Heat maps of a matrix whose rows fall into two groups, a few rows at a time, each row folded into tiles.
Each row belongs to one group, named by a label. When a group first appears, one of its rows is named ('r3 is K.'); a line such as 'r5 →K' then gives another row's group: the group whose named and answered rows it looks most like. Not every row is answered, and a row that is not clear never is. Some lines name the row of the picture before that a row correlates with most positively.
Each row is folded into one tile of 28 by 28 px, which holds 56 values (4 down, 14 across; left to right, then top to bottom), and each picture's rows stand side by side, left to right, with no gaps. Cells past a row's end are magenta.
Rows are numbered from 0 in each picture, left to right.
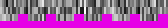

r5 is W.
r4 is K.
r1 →W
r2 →K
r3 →W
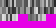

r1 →W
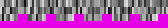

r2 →K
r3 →K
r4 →W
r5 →K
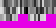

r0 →K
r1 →K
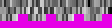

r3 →K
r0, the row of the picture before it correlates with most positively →1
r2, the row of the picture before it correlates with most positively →1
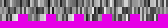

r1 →K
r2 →K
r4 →W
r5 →W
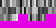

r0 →K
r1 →W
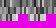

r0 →K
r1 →K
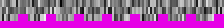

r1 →K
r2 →K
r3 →K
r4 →W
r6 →W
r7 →K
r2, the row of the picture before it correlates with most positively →0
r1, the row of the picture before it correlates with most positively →0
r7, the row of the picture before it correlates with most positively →0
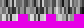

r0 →K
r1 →K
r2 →K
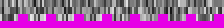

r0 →W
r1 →K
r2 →K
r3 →K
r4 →W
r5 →K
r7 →W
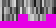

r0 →W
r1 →K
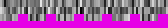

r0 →K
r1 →W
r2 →K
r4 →K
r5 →W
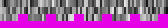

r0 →K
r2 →K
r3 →W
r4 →W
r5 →K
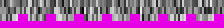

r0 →K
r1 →W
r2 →K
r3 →W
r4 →K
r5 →W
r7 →K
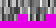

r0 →W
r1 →W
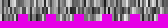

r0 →W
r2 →W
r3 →K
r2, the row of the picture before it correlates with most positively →0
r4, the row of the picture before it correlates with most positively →1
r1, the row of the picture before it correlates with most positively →0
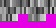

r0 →K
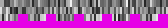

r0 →W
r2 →W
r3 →K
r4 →W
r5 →K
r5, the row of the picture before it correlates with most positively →0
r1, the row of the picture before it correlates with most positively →0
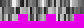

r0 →W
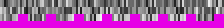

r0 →K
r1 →W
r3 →K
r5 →K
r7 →W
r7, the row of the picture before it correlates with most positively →1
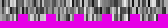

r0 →W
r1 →K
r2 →W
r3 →W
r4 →W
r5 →W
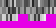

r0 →K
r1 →K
